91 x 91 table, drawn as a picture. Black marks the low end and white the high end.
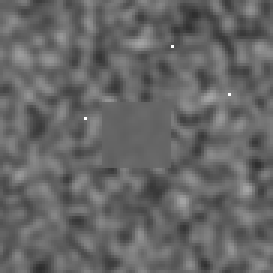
In the centre lies a patch that is calmer than the rest. No overall slope runs across the table. The centre is the calmest part. No regular stripes run through it. Three lone cells stand out, each far higher than its neighbours. The field is mottled with small blotches.
